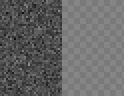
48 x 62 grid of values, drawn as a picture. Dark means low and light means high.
It is made of 1 by 2 panels. Panel 1,1: low, fine-grained. Panel 1,2: middling, checkered, faint in contrast.
